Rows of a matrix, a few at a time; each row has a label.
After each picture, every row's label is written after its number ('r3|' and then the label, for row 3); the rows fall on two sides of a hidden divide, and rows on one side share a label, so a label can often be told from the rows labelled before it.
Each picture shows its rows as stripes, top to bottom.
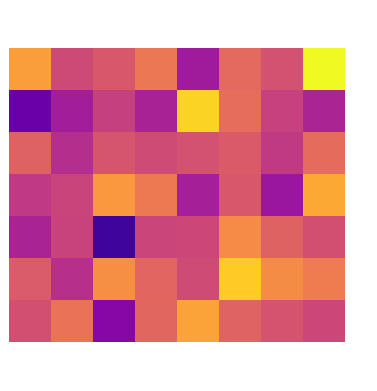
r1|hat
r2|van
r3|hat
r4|hat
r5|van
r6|hat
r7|van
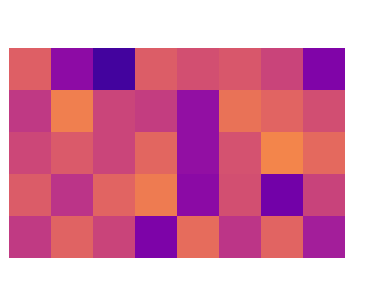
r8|van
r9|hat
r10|hat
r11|hat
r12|van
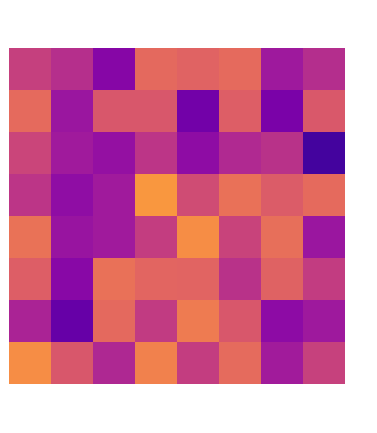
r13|van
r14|hat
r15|van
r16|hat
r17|van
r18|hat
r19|van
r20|hat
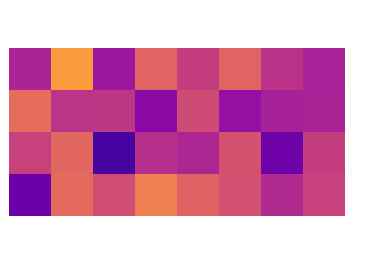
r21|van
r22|van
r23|van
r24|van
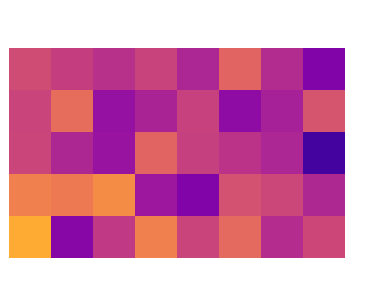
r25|van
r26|van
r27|van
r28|hat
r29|hat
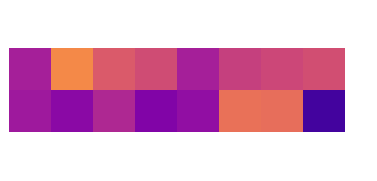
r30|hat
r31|van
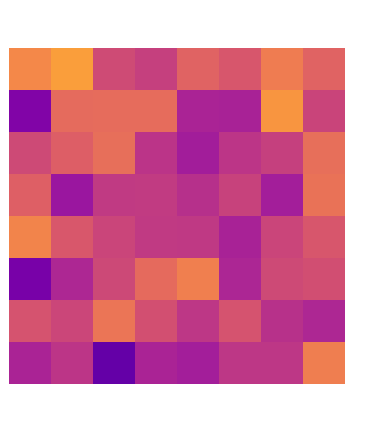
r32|hat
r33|hat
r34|hat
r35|hat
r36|hat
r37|van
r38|hat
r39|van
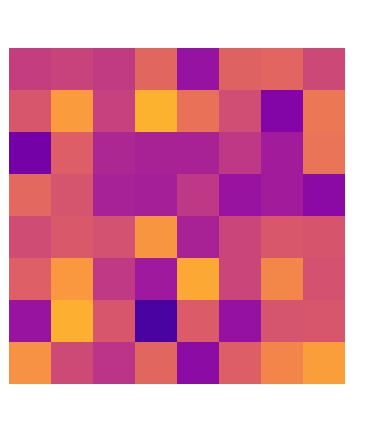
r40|hat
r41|hat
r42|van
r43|van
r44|hat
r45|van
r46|van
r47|hat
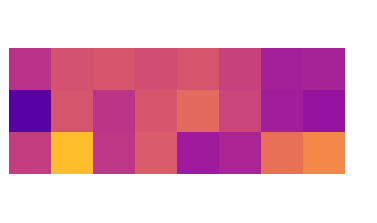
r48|van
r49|van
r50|hat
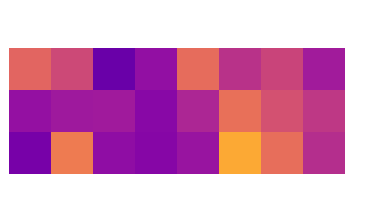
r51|van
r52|van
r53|van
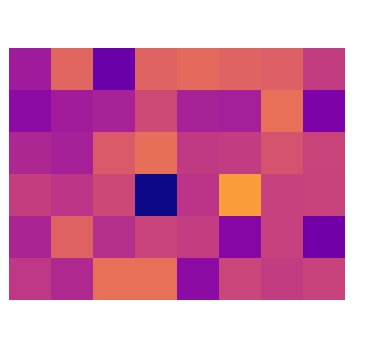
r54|van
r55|van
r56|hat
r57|van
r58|van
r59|hat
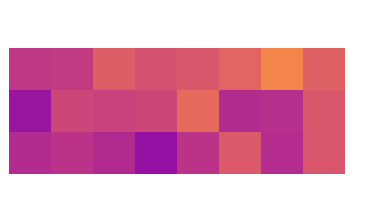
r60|hat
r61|van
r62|van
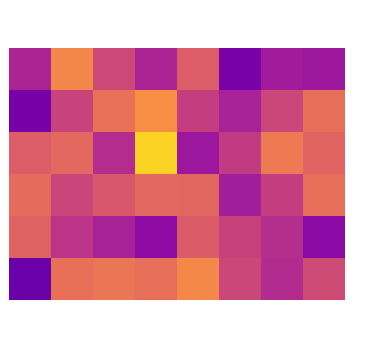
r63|van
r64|hat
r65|hat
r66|hat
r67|van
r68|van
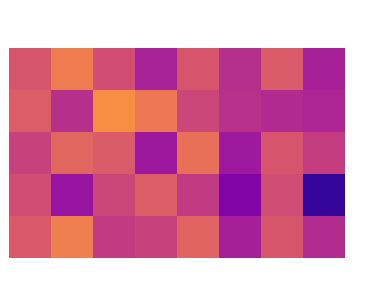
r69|van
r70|hat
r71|van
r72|van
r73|van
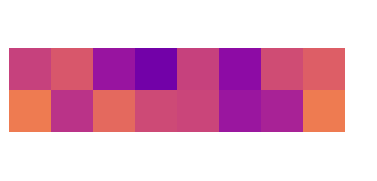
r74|van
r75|hat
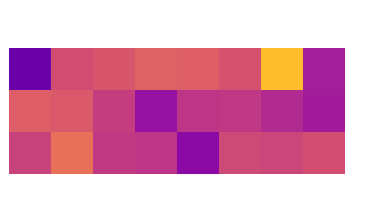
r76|van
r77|van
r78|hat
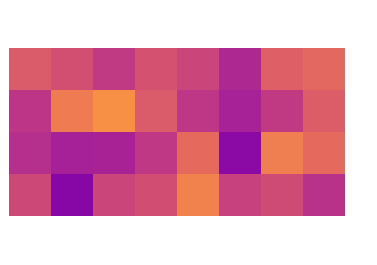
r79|hat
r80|hat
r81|van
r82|van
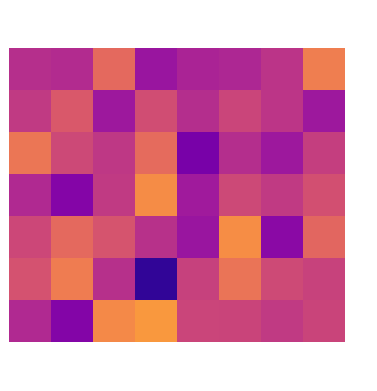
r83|hat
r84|van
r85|hat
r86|hat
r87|hat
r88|van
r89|hat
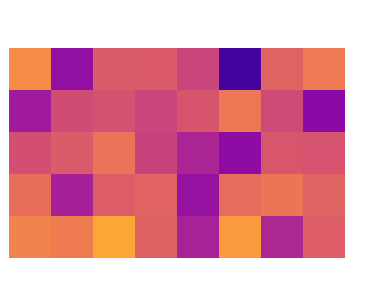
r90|hat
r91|van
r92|hat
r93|hat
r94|hat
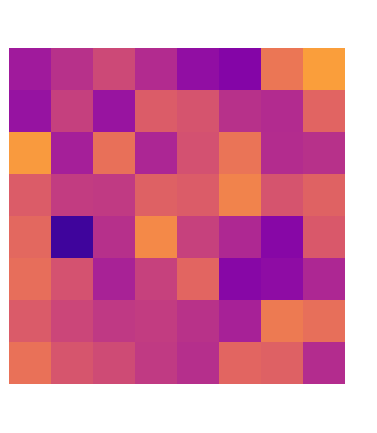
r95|hat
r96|van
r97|hat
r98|hat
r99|hat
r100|van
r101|hat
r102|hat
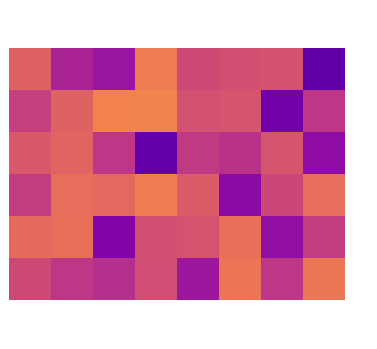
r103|van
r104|hat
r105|van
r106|hat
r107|van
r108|hat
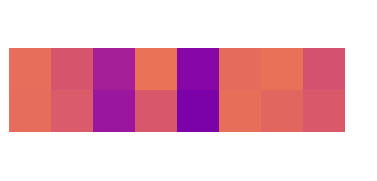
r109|hat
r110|hat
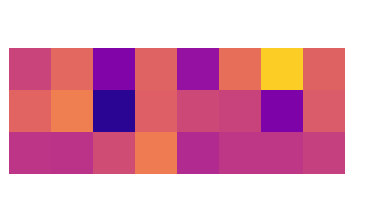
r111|hat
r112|van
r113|hat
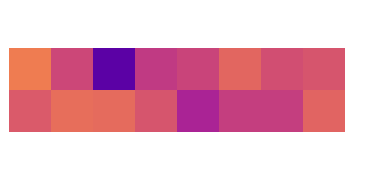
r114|van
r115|hat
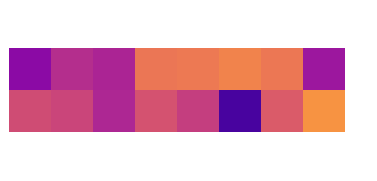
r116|van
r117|hat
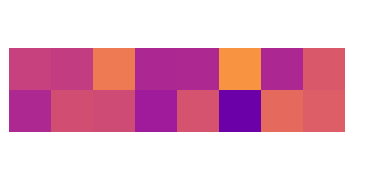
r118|hat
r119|van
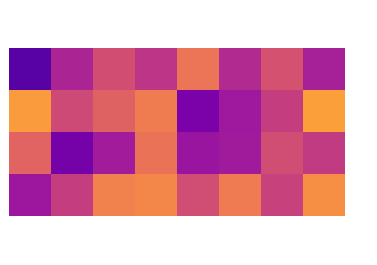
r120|van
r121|hat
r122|hat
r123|hat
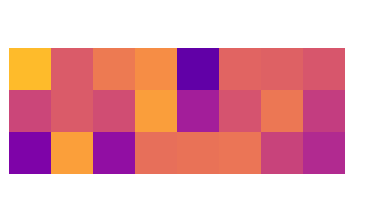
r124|hat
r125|hat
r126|van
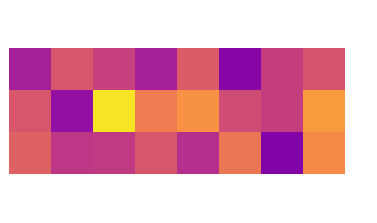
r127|van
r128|hat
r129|hat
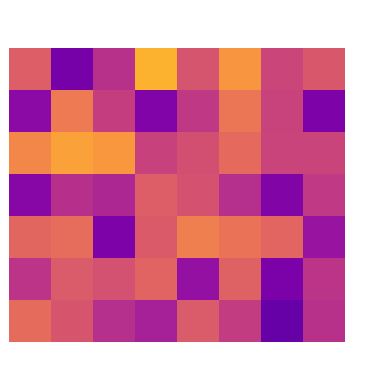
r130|hat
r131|van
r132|hat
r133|van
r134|van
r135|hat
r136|van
